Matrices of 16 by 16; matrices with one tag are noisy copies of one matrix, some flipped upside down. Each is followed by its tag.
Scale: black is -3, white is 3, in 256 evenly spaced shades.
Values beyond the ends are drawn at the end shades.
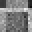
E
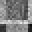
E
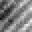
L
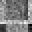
E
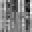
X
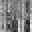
X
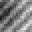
L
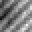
L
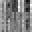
X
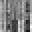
X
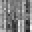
X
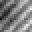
L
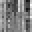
X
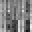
X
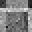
E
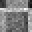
E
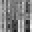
X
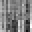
X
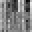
X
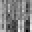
X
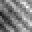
L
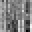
X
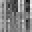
X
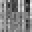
X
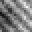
L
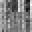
X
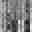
X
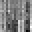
X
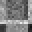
E
